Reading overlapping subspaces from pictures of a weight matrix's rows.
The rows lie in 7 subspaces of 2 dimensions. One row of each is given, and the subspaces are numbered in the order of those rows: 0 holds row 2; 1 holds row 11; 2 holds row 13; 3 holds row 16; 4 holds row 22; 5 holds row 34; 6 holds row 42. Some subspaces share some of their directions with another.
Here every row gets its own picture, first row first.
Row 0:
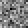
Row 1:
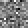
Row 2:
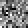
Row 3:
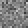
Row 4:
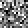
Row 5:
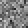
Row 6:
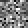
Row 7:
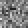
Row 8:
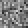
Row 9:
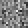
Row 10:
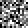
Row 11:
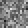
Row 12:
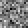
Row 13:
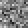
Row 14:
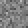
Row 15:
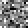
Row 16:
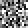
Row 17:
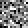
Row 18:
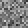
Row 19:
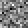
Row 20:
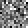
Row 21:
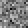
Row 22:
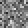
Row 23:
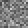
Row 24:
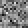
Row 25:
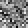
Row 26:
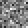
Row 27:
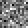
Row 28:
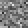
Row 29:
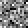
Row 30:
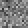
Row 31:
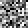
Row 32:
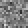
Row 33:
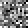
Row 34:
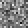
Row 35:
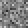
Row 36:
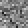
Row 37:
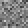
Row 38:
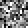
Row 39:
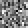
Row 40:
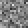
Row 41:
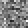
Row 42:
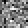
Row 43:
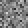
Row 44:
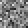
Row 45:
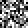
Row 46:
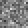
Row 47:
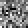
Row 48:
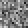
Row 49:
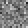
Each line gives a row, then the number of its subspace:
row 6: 6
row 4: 5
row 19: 1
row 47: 0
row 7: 0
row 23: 0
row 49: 2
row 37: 0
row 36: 2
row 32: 1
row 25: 2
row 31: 3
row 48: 3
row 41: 6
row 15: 6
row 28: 1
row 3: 2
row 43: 4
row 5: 4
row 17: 1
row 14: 4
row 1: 6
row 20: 2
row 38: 1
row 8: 3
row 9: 3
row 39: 3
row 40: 1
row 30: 0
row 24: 5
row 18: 0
